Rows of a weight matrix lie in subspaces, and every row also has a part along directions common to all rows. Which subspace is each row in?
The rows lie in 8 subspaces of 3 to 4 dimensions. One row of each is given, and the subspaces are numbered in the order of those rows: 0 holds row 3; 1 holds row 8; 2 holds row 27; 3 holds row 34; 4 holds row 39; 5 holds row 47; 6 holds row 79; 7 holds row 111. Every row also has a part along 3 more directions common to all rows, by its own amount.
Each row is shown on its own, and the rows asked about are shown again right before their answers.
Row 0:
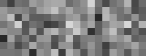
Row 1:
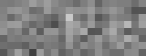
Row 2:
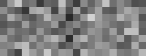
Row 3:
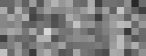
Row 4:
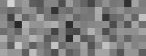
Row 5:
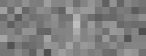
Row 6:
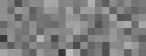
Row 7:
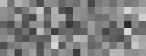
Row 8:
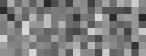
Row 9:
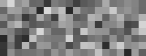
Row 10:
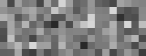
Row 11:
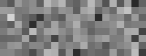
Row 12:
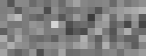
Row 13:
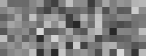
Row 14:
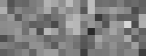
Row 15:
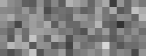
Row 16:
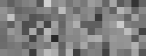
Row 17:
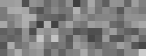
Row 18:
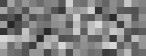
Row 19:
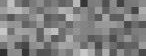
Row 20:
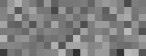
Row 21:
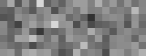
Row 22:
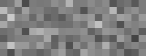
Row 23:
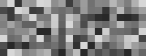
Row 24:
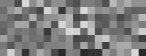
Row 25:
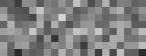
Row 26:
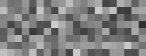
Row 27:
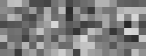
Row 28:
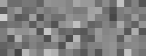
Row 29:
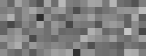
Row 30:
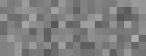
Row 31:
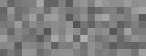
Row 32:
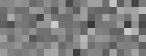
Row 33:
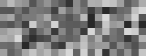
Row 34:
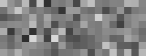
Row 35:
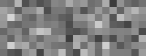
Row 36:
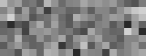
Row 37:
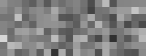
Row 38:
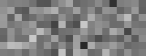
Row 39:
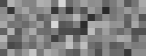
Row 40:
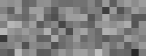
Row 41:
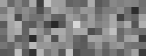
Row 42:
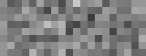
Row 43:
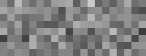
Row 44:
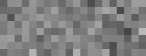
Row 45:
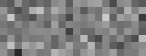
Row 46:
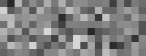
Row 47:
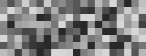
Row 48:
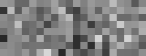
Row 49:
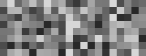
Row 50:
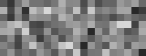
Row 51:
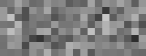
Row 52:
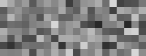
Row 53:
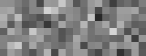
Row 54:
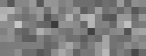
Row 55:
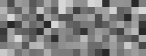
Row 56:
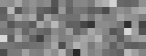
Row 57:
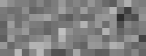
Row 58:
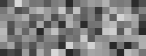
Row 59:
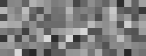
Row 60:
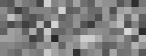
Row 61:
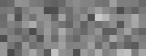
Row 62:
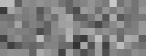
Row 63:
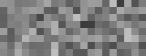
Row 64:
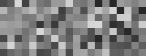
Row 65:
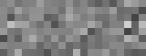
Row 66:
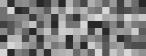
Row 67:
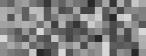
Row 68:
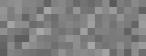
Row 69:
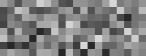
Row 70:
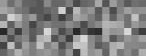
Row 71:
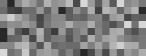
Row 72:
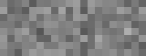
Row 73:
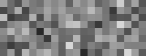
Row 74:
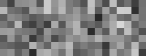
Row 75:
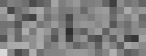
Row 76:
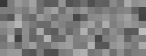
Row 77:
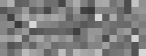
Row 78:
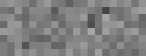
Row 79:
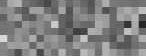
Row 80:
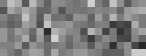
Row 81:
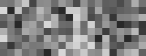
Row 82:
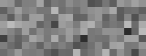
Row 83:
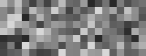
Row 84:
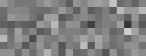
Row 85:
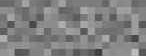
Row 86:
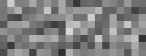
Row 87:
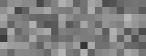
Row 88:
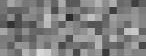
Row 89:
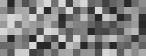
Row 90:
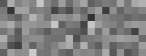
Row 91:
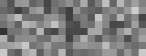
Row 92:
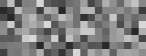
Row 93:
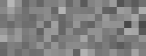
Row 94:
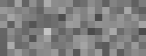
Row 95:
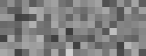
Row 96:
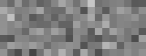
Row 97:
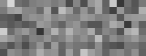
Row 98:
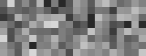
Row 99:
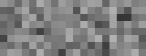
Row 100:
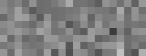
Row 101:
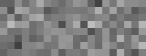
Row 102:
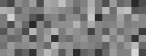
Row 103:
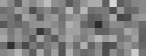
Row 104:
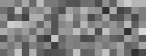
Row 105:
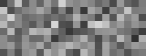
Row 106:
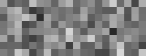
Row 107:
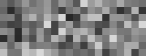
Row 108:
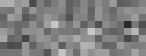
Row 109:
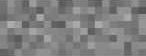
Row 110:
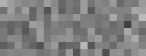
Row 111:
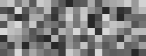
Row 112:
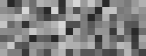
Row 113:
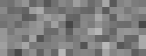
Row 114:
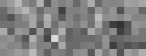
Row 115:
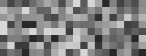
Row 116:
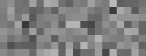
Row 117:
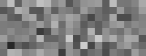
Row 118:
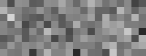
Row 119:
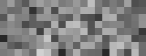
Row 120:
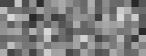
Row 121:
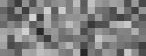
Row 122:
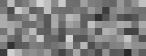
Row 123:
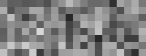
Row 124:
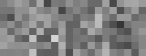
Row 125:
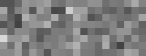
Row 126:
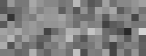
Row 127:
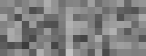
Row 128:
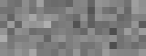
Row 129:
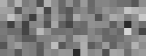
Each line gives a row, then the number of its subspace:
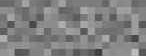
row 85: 7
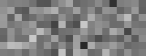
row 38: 4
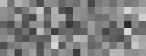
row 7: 1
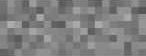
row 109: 5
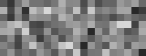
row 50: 1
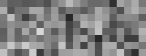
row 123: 0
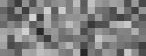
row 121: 1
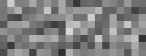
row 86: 6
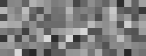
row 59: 1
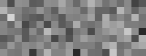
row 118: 3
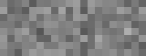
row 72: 1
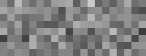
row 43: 3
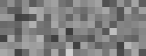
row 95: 0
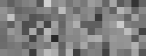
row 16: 3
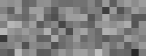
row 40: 7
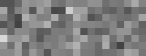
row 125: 2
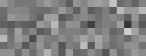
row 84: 4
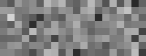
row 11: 7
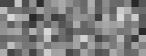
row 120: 0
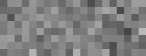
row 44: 3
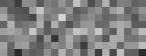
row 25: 3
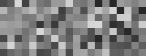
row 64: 3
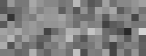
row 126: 3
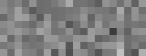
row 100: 0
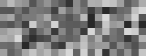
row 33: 7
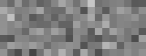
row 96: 3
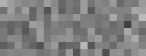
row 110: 1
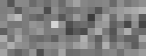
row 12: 6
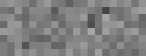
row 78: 7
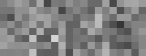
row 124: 3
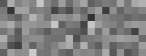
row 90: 4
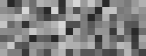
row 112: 6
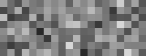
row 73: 1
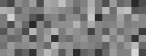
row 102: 7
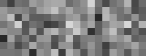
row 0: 0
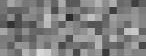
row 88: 6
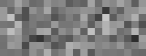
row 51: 7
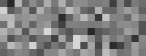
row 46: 2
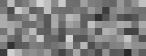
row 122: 4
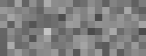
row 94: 3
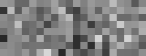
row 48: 2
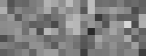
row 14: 1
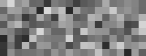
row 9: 2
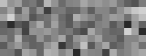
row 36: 1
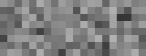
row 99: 5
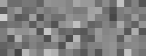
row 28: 1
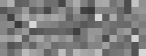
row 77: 7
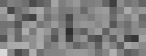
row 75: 0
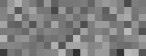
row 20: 0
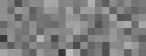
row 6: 0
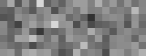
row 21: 5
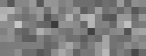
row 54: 5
